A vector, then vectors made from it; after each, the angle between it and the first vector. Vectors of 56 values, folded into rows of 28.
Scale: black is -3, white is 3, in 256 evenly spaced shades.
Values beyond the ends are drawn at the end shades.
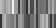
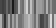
nearly opposite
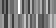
partly opposed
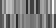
partly aligned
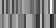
orthogonal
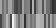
orthogonal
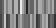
partly aligned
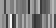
orthogonal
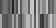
nearly opposite
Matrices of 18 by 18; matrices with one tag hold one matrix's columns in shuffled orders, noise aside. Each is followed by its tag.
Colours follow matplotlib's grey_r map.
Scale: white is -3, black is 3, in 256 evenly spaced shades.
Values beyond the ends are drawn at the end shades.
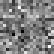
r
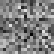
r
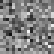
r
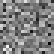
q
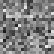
r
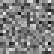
q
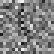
q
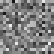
q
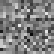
r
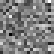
q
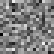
q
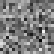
r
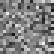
q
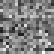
r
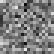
q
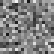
q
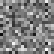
q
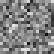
q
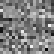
r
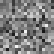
r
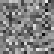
q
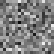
q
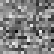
r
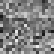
r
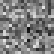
r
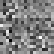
r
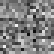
r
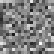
q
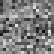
r
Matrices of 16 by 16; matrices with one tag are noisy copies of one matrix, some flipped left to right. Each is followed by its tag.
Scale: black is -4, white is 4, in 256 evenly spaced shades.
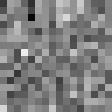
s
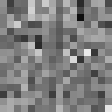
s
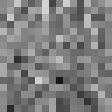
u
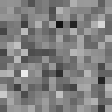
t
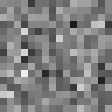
t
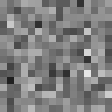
t
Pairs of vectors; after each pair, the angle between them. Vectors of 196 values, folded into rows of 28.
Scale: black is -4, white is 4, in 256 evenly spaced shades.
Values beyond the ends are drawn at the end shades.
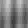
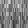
partly aligned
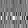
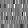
orthogonal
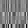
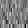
partly opposed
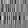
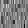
partly opposed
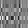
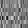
nearly opposite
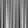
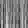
nearly parallel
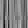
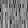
partly opposed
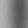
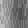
nearly parallel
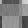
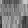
nearly parallel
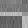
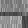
nearly opposite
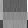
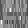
partly opposed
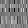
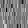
orthogonal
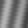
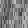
partly opposed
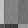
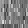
partly aligned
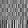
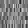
partly aligned
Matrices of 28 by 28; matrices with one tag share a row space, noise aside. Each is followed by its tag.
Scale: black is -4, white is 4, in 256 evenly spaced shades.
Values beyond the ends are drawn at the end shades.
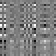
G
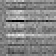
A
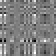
G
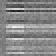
A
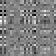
G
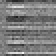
A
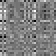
G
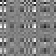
G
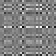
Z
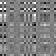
G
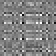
Z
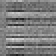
A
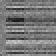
A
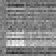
A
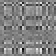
Z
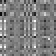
G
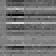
A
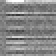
A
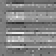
A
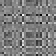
Z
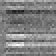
A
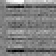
A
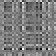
Z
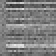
A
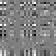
G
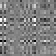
G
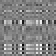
Z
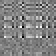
Z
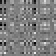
G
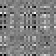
G
